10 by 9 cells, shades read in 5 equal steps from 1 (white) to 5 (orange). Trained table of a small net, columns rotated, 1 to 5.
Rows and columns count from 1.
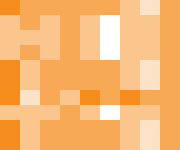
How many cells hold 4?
40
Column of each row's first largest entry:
1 2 4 2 1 1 1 4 1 1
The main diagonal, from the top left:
5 4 3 4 4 4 5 3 4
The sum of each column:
42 32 36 39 37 28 32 26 40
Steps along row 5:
down up same same same down down up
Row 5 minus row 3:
2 0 1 0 1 3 0 -1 0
